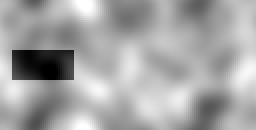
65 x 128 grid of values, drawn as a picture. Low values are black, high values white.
Odd patch: lower, in the middle left. Ninth with the lowest average: middle left. Roughest part: middle left. Histogram: skewed, a long tail of low values.
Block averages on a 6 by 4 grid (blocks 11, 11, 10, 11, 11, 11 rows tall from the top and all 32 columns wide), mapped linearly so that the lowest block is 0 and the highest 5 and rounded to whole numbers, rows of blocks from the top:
3 4 2 3 | 3 3 3 4 | 0 3 4 4 | 0 4 4 4 | 3 4 5 3 | 2 4 4 2
